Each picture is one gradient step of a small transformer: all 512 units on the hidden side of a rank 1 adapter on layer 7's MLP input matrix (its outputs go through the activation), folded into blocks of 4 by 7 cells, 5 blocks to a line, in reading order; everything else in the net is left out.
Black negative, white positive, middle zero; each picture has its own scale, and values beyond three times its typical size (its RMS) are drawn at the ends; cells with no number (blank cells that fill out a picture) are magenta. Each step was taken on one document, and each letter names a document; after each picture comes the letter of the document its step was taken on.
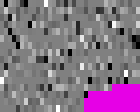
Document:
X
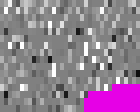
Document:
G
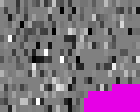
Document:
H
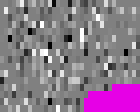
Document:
H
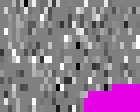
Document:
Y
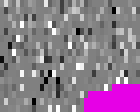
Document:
G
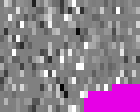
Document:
G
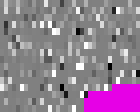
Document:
G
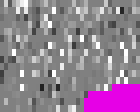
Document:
G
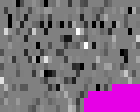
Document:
Y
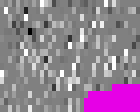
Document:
H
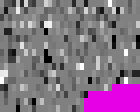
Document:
X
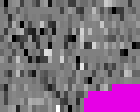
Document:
H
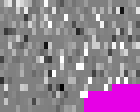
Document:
G
